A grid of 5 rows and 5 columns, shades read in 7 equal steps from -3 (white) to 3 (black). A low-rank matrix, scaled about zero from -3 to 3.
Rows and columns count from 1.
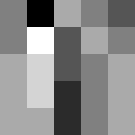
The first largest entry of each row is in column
2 3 3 3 3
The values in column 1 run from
-1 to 0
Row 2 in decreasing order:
1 0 0 -1 -3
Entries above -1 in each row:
4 3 2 2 2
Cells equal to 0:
7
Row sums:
3 -3 -3 -2 -1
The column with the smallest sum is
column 2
